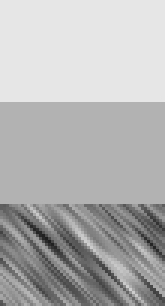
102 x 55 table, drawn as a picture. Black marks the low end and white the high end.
It is made of 3 by 1 panels. Panel 1,1: very high, flat. Panel 2,1: high, flat. Panel 3,1: middling, slanting down to the right, strong in contrast.
